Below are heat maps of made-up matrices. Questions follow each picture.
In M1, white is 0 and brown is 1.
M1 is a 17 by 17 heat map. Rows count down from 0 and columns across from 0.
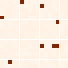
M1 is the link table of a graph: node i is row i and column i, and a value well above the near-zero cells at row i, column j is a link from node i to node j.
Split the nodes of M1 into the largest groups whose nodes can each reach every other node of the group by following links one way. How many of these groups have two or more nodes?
0
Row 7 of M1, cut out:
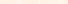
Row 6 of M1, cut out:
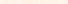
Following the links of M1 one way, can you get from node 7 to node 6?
no
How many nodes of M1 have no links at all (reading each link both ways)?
7
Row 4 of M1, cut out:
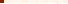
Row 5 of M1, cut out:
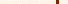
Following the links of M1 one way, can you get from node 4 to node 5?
yes
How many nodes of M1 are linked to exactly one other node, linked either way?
5
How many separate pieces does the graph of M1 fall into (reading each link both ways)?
9
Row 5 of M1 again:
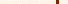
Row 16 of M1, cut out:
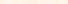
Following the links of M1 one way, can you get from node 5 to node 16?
no
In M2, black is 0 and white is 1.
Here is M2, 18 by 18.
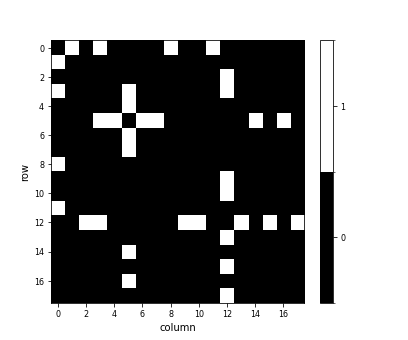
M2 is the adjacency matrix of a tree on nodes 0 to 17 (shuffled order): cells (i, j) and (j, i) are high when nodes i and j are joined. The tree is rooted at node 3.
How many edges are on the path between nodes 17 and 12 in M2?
1
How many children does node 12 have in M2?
6
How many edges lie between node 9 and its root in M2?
2
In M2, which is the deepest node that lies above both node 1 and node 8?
0
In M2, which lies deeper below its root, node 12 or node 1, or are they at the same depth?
node 1
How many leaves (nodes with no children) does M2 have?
14
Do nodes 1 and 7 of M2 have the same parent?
no
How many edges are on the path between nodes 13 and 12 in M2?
1
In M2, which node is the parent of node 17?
12
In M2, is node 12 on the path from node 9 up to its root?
yes
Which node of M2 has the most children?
12
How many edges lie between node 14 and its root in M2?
2
